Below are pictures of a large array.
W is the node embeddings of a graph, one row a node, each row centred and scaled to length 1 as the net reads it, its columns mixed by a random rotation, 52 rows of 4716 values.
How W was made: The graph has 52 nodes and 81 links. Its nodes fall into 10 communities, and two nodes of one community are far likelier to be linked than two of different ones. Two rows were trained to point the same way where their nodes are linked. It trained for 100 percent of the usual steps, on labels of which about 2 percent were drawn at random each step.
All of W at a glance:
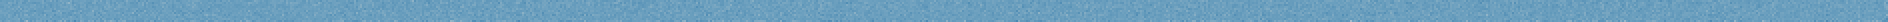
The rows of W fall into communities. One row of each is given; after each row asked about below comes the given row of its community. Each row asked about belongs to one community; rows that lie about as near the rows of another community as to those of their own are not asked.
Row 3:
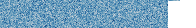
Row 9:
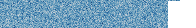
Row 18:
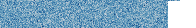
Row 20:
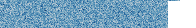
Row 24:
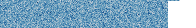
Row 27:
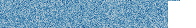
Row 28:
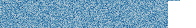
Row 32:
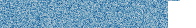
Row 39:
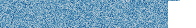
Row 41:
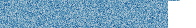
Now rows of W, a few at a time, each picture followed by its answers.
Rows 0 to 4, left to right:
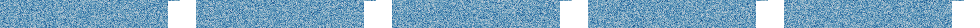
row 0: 3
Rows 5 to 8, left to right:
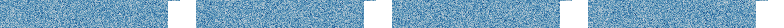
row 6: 39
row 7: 28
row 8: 20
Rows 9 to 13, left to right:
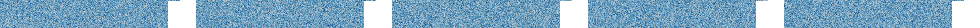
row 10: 18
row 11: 32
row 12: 28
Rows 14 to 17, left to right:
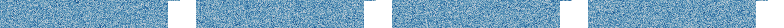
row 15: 41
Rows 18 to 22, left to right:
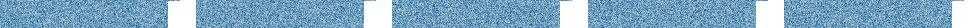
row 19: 28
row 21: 9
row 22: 32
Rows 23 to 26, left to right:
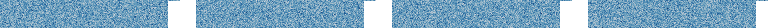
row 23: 3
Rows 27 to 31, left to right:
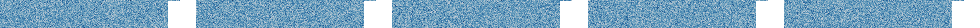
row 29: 3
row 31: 24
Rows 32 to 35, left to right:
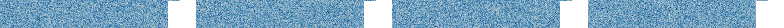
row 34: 18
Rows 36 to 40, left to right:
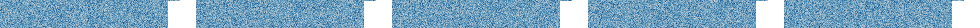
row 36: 18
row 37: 41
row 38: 41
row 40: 28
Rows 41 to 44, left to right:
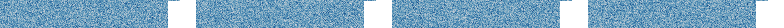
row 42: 27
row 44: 3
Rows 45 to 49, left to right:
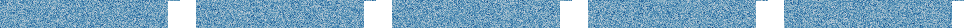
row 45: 24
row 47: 27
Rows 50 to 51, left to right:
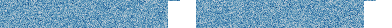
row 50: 41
